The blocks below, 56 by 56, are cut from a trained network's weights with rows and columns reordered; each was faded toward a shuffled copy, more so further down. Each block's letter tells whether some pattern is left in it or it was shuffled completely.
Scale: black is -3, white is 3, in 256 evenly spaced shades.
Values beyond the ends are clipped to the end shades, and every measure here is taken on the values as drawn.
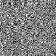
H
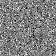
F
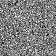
F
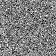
F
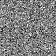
F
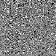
H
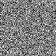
H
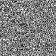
H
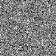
H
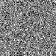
H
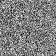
F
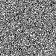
F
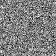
H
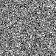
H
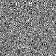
H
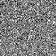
H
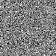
H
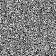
F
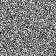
F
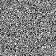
H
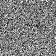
F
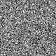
F
